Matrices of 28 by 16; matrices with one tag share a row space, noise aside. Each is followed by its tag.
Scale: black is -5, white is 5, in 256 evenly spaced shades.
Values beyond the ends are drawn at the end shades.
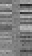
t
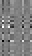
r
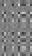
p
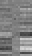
t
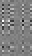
r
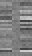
t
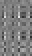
p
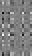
r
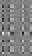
r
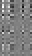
r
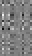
r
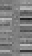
t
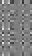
r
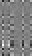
r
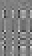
p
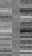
t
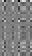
p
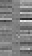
t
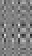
p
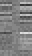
t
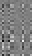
r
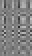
p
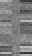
t
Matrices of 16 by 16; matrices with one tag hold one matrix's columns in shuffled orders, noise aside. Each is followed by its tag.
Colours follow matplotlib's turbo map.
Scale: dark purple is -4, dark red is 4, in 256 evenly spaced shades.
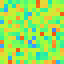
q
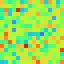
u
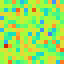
u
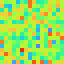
q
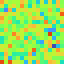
q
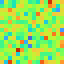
q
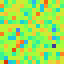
q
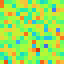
q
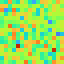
u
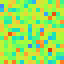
q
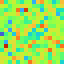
u
